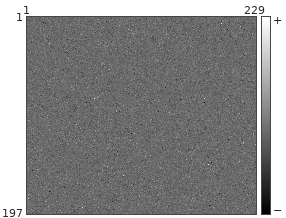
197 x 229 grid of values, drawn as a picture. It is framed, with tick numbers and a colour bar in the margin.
Seam: none. Slope: none. Stripes: none. Average level on the scale: 40%. Histogram: heavy tails on both sides. Grain: fine.
